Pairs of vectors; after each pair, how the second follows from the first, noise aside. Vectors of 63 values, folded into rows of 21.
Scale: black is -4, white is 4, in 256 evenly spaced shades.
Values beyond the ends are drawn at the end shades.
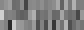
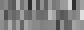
reversed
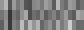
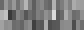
shuffled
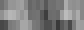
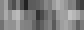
reversed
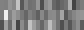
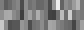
shuffled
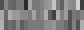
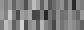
shuffled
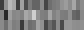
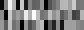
scaled up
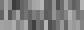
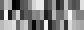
scaled up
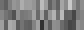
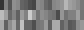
wrapped around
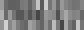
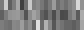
reversed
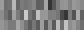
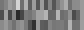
reversed
